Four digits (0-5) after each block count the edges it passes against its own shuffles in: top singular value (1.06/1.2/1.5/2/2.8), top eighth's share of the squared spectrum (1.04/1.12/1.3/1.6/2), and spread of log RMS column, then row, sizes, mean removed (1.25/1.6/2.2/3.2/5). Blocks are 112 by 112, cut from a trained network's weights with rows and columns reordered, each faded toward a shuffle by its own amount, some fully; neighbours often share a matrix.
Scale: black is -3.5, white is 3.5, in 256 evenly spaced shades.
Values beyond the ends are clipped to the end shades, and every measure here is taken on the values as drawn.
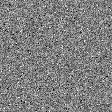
1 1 0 0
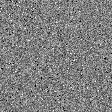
2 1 0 0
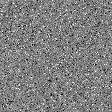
2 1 0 0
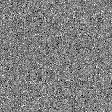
3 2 0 1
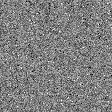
1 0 0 0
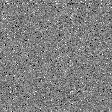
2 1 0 0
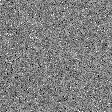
0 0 0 0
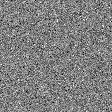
0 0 0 0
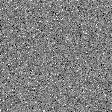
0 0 0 0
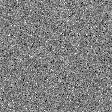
1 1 0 0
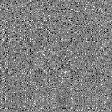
4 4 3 3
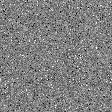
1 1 0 0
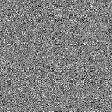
4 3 1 2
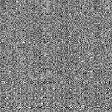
4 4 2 3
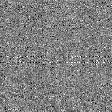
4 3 0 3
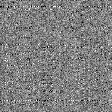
4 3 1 3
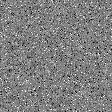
0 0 0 0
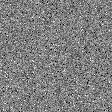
0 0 0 0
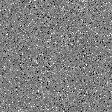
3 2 1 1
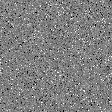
2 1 1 0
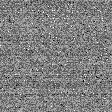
3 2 0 0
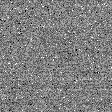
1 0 0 0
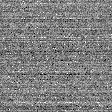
4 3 1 2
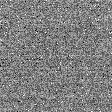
2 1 0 0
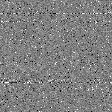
3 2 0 2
